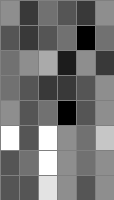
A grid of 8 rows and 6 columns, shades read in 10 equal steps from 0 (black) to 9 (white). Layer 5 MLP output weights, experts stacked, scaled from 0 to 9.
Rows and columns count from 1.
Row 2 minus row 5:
-2 -1 -1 4 -3 -1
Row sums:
21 16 23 19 20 37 30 27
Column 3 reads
4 3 6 2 4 9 9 8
